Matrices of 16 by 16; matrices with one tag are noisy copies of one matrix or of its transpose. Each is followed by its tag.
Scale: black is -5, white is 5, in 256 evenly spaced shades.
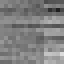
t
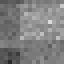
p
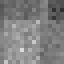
p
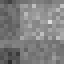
p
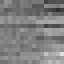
t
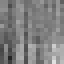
t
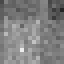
p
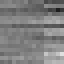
t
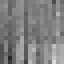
t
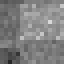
p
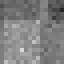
p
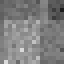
p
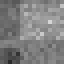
p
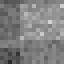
p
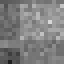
p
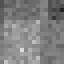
p
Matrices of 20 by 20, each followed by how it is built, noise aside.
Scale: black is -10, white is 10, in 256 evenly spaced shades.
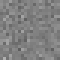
low rank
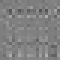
low rank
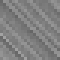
Toeplitz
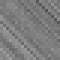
Toeplitz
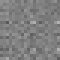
low rank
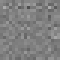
low rank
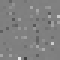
sparse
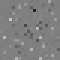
sparse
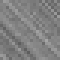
Toeplitz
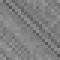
Toeplitz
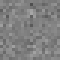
low rank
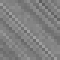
Toeplitz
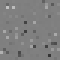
sparse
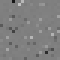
sparse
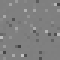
sparse
